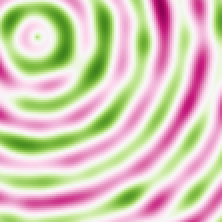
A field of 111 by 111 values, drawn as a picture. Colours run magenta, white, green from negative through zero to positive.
The ninth with the lowest average is the top right. Concentric rings centre on the top left. The ninth with the highest average is the top left. There are no lone odd cells.
